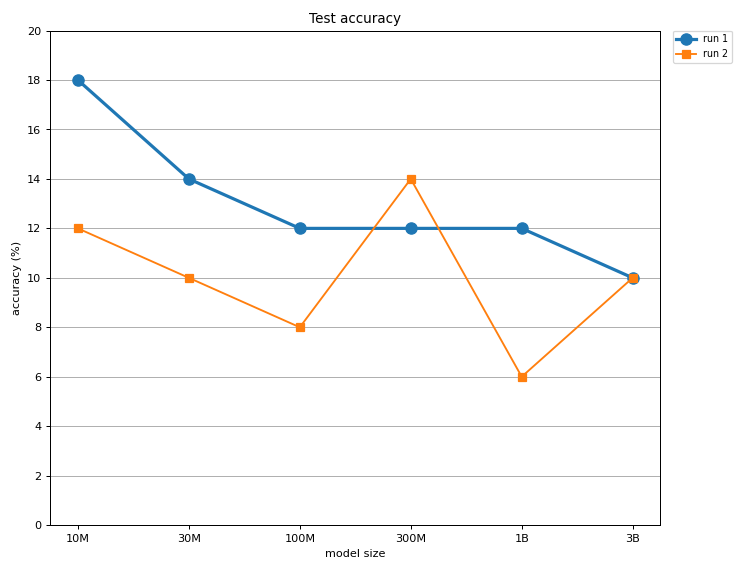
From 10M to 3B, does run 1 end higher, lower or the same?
lower
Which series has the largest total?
run 1
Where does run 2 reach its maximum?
300M
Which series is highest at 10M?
run 1
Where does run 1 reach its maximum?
10M
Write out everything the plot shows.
Title: Test accuracy
x-axis: model size, ticks 10M 30M 100M 300M 1B 3B
y-axis: accuracy (%), ticks 0 2 4 6 8 10 12 14 16 18 20
Legend: run 1, run 2
Values:
run 1: 18 14 12 12 12 10
run 2: 12 10 8 14 6 10
